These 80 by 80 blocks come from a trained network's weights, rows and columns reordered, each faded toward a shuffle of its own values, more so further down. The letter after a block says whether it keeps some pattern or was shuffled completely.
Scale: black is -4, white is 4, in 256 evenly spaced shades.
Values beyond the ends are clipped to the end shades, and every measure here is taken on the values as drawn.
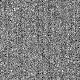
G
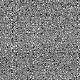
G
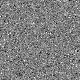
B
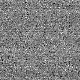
G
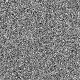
B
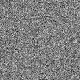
G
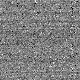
G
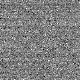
G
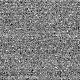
G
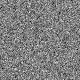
B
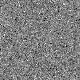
B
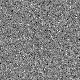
B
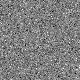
B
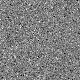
B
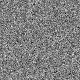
B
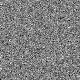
B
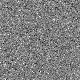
B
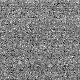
G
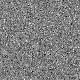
B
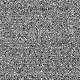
G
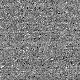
G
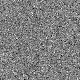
B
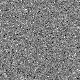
B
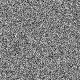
B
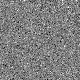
B
